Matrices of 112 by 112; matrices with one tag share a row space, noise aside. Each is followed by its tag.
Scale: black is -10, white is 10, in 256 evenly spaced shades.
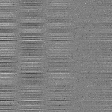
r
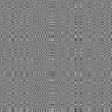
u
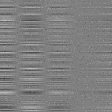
r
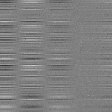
r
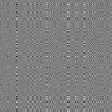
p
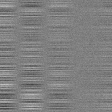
r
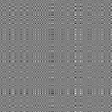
u
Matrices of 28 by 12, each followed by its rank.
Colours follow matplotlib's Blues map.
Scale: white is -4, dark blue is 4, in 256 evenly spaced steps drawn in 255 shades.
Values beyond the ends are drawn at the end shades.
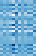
two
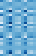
one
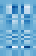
one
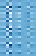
one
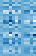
two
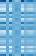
one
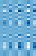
one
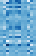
two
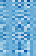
two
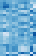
two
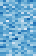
full rank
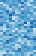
full rank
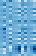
two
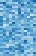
full rank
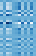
one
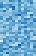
full rank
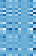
one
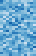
full rank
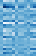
two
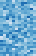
full rank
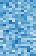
full rank
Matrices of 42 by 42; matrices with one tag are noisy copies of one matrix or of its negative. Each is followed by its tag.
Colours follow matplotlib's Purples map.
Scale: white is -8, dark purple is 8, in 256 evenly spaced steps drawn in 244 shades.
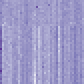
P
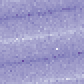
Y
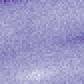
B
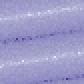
Y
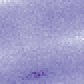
B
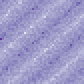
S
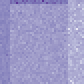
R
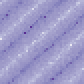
S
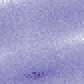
B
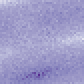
B
